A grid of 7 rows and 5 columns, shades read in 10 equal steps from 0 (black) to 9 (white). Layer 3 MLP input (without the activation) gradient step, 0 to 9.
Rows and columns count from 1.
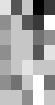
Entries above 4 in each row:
2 3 4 4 5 3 5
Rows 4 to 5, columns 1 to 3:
5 7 7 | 6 7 8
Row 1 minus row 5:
2 -4 -1 -7 -5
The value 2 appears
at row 1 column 5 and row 2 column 4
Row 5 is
6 7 8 7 7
